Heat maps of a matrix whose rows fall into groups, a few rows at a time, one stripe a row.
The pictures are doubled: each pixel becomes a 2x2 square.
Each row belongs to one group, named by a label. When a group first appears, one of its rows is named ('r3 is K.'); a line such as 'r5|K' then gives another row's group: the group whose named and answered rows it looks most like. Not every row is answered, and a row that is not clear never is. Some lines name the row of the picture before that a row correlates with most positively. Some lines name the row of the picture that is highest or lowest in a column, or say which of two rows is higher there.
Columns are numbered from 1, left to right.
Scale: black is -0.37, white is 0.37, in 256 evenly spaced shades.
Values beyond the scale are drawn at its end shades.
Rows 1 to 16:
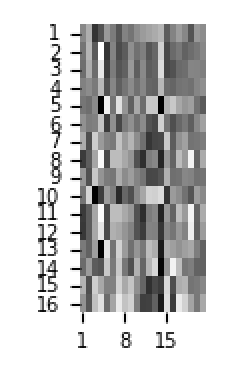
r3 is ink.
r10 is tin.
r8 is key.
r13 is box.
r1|tin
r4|ink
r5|box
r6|ink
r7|key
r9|key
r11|key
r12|key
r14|box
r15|key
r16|key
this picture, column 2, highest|10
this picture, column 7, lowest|10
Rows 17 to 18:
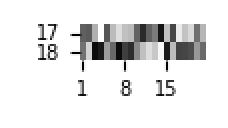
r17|key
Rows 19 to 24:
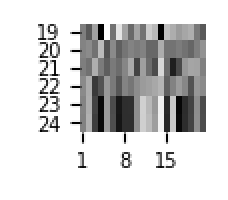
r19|box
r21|ink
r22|tin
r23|tin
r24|tin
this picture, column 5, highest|19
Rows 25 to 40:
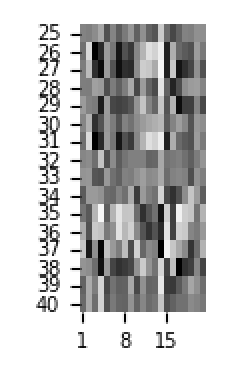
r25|ink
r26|tin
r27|tin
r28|ink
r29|tin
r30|tin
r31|tin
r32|ink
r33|tin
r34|ink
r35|key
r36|key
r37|box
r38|tin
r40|ink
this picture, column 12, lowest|36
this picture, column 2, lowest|37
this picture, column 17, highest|35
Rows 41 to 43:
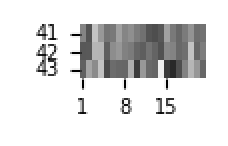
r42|key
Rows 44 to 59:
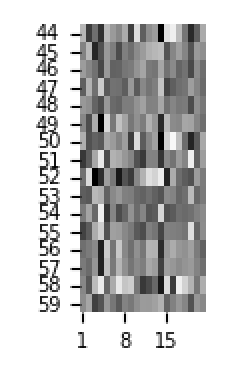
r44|box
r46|tin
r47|ink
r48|tin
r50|box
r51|key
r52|tin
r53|key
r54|ink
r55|key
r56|box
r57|box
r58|key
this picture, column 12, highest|52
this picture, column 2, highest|52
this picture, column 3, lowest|52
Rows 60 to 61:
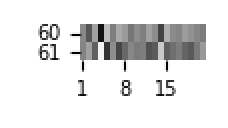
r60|box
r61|ink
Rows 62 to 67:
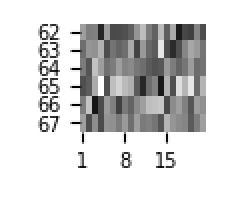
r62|tin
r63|ink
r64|key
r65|key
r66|tin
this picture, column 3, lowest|66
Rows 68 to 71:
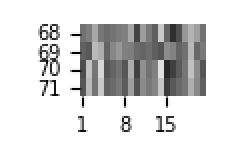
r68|ink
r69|key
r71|ink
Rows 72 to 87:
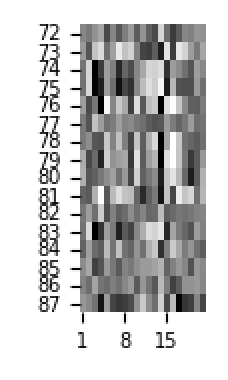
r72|ink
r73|key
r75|tin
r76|box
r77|key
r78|box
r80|box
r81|key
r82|ink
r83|tin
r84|box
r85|tin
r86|ink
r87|tin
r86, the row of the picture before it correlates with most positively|68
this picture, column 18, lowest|87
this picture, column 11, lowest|81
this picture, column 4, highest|81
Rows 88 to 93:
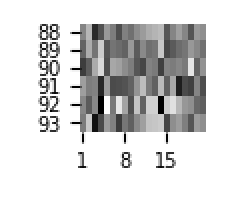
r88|tin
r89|ink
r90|key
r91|tin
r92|box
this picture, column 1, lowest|90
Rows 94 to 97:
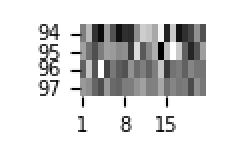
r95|box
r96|ink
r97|tin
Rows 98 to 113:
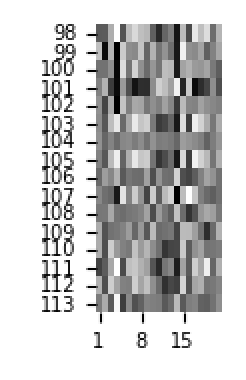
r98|key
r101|tin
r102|box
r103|key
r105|key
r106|ink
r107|box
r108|ink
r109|box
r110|key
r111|key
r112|key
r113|ink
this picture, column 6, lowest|101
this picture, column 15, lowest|101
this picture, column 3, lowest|101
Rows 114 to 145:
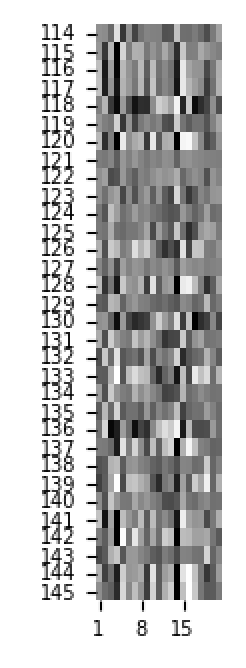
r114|ink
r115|box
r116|box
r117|box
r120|box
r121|box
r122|tin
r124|key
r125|ink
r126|key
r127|box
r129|key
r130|tin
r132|ink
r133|key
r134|key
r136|tin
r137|box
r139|key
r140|key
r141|box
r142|box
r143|key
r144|box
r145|box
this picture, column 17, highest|133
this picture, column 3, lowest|136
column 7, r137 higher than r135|Yes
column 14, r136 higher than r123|Yes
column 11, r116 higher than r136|No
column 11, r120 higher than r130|No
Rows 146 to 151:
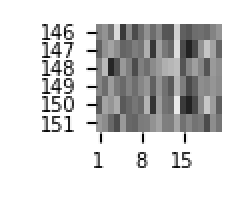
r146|ink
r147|ink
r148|tin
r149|ink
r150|ink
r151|tin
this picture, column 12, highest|148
